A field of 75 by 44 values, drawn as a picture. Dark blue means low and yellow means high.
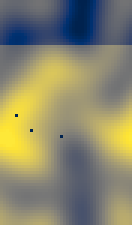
The middle left is the ninth with the highest average. The bottom part is higher, past a seam about 20% of the way down. There are no regular stripes. There are three isolated cells, each far lower than the cells round it.
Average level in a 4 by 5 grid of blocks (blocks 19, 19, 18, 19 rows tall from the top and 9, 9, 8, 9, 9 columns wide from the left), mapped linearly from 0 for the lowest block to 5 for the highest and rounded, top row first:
11001 / 34432 / 54234 / 33113
